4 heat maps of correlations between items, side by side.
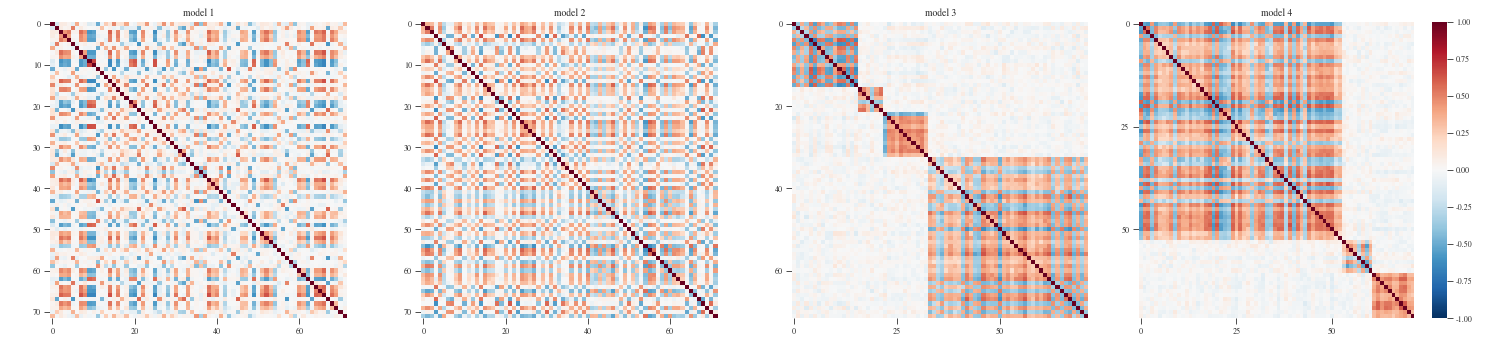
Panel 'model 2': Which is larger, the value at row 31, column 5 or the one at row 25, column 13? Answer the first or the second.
the second
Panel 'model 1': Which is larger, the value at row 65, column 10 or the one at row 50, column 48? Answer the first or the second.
the second
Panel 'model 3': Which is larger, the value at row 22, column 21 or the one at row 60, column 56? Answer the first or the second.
the second
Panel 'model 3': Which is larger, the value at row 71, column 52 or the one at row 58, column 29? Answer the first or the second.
the first
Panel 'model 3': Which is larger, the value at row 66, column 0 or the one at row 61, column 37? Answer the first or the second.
the second
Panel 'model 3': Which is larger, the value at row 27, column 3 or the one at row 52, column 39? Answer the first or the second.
the second
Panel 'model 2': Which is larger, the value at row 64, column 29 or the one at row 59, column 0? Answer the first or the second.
the second
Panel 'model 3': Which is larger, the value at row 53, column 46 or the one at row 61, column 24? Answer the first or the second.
the first
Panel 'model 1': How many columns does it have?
72
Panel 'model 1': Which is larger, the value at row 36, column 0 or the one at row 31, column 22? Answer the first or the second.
the second
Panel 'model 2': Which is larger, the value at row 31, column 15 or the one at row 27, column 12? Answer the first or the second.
the first
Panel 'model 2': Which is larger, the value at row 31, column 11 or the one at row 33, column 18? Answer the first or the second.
the first
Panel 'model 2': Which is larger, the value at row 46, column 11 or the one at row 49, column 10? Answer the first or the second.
the first
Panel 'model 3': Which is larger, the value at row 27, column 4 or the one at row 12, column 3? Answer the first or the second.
the first
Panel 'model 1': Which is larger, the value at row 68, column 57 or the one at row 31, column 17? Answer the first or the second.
the second
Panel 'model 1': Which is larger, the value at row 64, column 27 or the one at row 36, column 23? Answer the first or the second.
the first
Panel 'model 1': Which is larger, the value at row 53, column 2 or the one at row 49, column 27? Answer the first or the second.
the first
